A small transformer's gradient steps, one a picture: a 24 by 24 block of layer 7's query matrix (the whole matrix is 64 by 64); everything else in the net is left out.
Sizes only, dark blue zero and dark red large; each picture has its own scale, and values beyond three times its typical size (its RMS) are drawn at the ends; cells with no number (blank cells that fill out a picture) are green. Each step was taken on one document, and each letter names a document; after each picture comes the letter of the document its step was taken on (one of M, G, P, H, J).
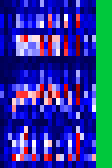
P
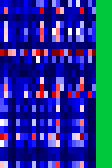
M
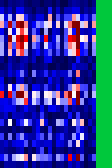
P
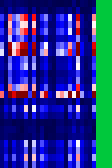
P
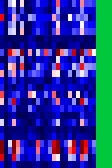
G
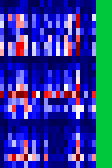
P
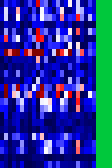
M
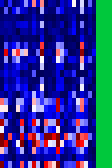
M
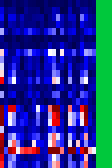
G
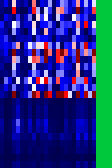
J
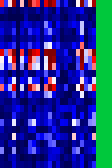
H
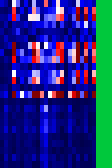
J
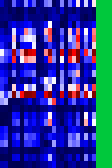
J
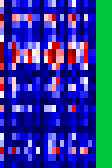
G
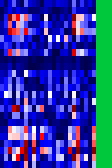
P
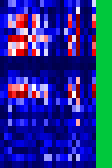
P
